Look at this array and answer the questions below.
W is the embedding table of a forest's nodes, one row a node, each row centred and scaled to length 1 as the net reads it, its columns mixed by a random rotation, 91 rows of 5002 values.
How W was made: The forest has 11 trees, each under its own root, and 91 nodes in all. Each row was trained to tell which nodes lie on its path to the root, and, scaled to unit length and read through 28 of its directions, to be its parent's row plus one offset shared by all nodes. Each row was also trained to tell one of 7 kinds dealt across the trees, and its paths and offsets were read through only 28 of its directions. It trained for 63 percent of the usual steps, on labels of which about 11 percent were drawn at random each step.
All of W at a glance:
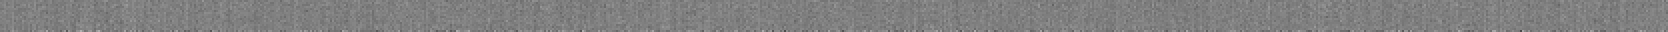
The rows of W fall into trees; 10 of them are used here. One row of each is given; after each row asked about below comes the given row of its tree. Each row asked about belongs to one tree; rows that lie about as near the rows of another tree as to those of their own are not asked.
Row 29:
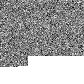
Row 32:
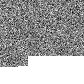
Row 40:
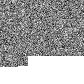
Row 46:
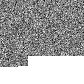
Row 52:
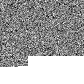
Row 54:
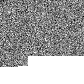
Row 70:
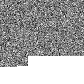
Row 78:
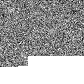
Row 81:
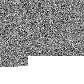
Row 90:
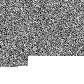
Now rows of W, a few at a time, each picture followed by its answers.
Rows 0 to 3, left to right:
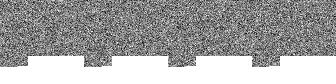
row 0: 46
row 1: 54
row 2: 32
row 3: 54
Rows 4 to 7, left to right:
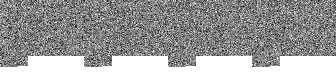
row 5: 90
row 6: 46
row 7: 32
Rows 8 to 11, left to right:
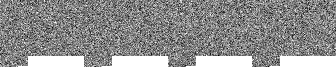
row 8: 32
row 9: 70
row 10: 40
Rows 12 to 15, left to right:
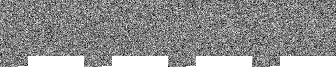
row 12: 46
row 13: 54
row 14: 40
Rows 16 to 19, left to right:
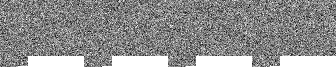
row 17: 81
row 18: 90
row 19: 54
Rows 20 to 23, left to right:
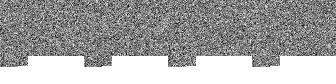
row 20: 40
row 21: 40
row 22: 54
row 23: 78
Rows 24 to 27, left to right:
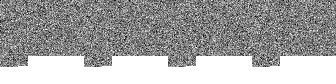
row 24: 90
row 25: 32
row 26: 54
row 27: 32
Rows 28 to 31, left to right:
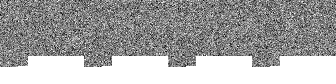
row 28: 78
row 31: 46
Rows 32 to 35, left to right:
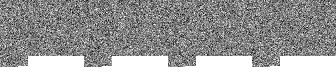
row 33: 46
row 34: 70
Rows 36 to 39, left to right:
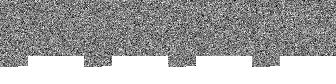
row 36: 81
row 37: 29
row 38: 32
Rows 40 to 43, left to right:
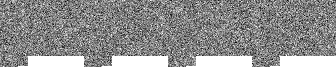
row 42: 78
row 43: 32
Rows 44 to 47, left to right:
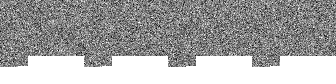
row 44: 90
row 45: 32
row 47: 90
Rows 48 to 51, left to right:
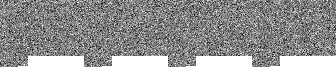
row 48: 54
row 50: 29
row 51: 46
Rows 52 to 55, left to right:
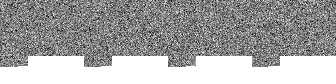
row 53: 90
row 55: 46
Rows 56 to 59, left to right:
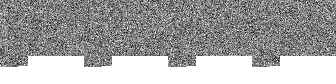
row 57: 40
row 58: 46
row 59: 90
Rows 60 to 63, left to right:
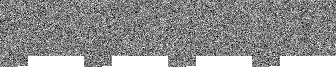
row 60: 90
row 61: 81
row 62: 81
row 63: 46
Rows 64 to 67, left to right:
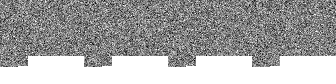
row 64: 52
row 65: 40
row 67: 46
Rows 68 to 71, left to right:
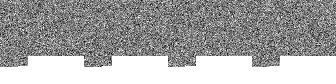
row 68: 81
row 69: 29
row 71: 90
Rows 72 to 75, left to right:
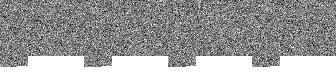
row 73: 90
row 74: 40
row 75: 32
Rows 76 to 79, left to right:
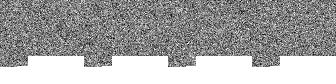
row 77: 52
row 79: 40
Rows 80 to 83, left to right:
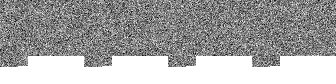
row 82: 78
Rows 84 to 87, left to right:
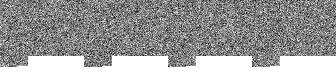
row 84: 32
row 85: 81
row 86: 40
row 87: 54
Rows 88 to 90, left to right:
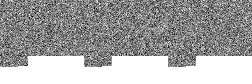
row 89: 40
